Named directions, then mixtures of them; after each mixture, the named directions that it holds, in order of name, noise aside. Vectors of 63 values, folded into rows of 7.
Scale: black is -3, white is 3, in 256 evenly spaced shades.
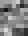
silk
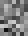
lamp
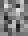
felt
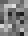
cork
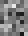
cork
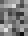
cork, silk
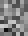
lamp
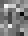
cork, felt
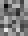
felt, lamp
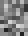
lamp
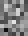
felt, lamp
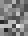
lamp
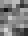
silk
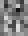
felt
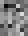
cork, felt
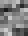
silk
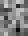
felt, silk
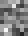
cork, silk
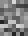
lamp, silk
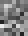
cork, lamp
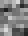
silk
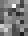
cork, silk
